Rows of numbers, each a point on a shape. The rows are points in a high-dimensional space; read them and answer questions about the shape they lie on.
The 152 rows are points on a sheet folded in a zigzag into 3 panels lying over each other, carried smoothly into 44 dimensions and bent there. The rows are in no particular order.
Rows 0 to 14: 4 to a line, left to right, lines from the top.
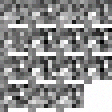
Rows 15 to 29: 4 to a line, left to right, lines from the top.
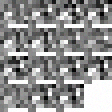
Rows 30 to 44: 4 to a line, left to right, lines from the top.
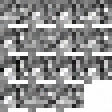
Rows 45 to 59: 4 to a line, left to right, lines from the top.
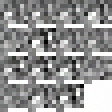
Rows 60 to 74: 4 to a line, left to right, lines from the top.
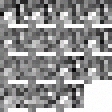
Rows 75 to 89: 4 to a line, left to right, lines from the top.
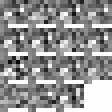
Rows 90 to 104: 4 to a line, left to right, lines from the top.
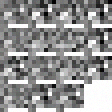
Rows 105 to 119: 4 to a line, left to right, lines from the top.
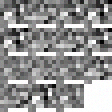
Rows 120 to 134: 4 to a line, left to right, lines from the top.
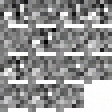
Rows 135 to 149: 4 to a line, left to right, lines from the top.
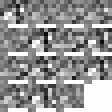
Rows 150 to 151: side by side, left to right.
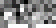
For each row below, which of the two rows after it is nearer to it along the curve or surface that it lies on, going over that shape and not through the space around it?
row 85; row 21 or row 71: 71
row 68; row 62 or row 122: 62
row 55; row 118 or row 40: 40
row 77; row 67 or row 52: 67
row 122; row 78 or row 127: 78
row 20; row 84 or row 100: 100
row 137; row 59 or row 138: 138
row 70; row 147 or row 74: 147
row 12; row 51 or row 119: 119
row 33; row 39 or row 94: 39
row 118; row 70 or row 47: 70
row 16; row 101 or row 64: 64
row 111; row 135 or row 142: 135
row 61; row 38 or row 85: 38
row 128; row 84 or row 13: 13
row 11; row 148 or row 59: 148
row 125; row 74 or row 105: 105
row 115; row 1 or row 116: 1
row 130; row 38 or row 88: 88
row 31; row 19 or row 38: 19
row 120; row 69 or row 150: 150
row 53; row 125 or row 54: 125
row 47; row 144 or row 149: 144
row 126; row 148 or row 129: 129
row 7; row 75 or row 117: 75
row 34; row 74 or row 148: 148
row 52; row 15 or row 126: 15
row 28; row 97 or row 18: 18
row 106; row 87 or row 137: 87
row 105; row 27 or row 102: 27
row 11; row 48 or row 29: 29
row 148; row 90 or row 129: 129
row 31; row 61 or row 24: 24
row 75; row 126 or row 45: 45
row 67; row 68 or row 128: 68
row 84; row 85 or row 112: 112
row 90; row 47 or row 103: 103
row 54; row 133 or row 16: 133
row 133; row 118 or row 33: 118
